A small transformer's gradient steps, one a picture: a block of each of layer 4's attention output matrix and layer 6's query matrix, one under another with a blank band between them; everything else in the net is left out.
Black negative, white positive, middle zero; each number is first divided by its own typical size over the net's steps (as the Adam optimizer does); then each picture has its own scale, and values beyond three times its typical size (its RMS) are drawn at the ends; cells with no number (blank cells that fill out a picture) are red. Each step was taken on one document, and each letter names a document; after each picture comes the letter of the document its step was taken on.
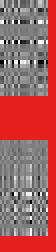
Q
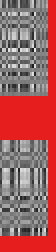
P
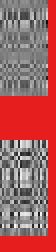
P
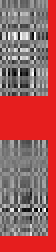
P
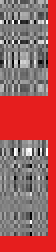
Q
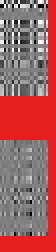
Q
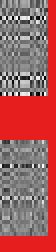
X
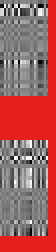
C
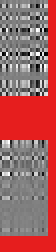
X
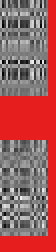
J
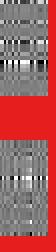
Q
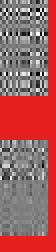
X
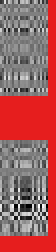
P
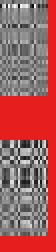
P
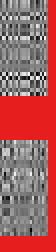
X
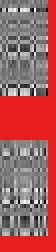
P
